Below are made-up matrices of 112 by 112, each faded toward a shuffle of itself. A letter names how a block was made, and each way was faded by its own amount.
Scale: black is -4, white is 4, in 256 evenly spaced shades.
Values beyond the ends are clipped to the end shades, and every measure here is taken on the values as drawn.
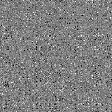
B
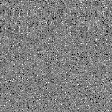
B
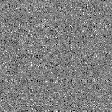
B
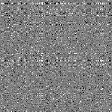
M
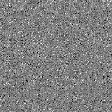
B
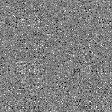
B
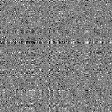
M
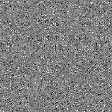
B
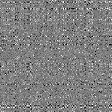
M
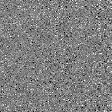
B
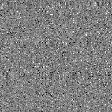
B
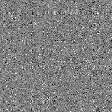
B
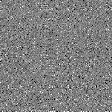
B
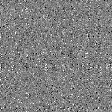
B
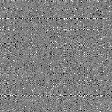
M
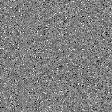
B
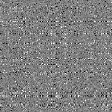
M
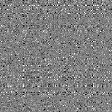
M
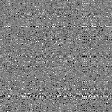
M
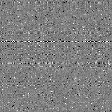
M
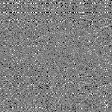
M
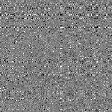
M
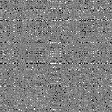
M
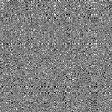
M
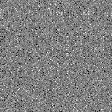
B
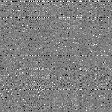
M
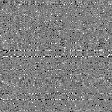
M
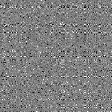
M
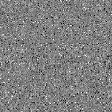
B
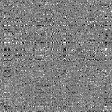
M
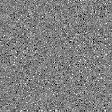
B
